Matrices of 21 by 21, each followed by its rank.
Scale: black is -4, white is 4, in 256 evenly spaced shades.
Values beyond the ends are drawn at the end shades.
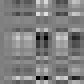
one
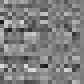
three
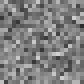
full rank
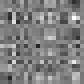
three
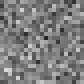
full rank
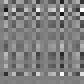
one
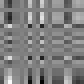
one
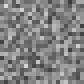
full rank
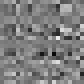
three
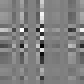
one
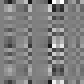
one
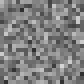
full rank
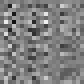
three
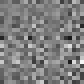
three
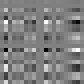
one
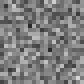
full rank
